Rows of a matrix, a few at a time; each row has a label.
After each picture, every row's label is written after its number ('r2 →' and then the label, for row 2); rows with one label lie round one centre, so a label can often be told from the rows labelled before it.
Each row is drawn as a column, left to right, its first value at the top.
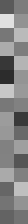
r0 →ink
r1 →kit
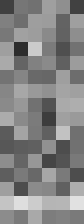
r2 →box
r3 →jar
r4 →box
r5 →kit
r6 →jar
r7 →box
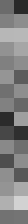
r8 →kit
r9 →box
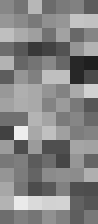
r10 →kit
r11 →jar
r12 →jar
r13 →jar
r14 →jar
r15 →ink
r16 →ink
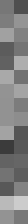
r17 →jar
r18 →box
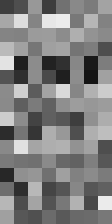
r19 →box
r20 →ink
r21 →kit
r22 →ink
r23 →ink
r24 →kit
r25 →ink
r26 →jar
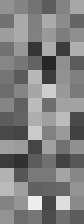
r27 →kit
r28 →kit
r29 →jar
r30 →ink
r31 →jar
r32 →kit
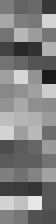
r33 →jar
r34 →jar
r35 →jar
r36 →ink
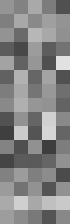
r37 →kit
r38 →jar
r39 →kit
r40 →jar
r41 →box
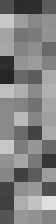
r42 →ink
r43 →box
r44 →box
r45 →jar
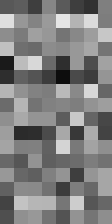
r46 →ink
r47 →box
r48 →box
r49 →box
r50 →ink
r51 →box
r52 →ink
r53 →kit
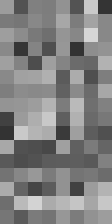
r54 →kit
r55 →jar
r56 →jar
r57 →jar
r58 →kit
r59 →jar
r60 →kit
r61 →box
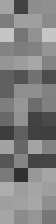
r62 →kit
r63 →box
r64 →kit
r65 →kit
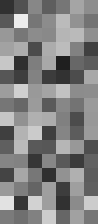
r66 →box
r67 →ink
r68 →jar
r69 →box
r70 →ink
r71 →kit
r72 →jar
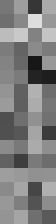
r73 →kit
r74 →kit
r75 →ink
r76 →kit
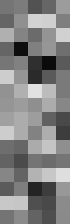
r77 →jar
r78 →jar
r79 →ink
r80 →ink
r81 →kit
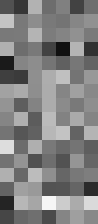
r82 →ink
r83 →box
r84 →kit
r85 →jar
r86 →jar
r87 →box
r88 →jar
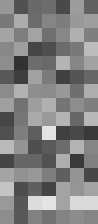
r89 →kit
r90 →ink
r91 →jar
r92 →jar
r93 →box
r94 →kit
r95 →box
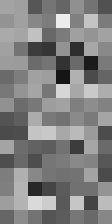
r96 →kit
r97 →kit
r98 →jar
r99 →jar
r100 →ink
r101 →jar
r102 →ink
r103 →box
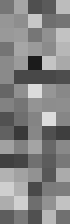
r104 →kit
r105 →kit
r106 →ink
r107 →box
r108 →kit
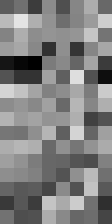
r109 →ink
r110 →ink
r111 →ink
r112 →jar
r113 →box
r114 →jar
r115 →kit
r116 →ink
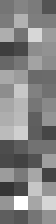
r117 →jar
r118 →jar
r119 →kit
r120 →box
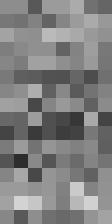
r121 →kit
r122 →kit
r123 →box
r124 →kit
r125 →kit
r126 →kit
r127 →box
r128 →kit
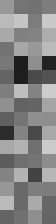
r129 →kit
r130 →ink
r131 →box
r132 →ink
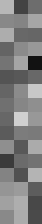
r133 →kit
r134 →box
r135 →ink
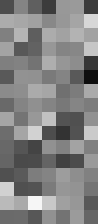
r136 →box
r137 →jar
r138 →jar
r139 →box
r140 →kit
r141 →kit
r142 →ink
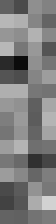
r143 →ink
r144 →ink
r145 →kit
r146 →jar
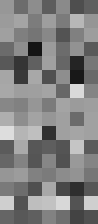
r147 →jar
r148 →ink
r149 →jar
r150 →box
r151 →jar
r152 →ink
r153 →jar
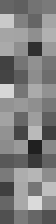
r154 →ink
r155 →kit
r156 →jar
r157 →kit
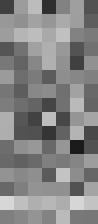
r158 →jar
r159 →kit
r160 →kit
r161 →box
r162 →kit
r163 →jar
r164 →box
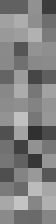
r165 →box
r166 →jar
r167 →kit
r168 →box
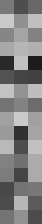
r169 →ink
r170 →box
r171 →ink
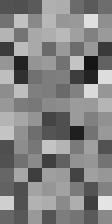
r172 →jar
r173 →ink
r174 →box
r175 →kit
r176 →kit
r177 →box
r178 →ink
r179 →jar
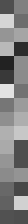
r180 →ink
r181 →jar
